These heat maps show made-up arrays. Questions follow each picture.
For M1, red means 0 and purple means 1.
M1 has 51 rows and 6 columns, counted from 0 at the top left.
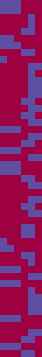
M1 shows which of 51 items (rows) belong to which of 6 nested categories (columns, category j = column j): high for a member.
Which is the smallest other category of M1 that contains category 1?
0
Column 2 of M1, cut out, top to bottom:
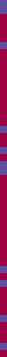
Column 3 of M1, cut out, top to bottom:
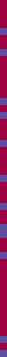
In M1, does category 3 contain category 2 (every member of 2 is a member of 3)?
no
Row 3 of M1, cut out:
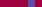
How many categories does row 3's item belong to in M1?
1
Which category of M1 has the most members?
4
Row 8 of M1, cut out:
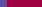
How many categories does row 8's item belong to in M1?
1
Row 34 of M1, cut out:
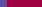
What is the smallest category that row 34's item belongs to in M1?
0
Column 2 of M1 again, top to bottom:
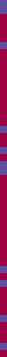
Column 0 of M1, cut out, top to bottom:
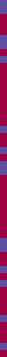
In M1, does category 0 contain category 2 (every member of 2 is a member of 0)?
yes
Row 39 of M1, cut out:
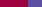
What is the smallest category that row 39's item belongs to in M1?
5
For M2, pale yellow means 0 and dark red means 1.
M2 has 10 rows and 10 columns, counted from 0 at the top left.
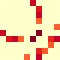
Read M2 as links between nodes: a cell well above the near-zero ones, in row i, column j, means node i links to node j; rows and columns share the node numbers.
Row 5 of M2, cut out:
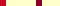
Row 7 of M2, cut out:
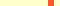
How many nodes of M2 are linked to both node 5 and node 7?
0
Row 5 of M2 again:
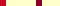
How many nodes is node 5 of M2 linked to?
2
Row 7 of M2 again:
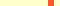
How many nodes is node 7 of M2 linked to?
1
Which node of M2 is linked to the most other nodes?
node 6
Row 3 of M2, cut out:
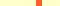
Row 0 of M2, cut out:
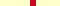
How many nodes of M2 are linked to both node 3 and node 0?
0
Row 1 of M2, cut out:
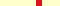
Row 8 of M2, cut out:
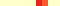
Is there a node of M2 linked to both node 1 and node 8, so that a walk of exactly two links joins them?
yes
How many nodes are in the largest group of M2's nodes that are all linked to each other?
2
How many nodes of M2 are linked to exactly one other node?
6
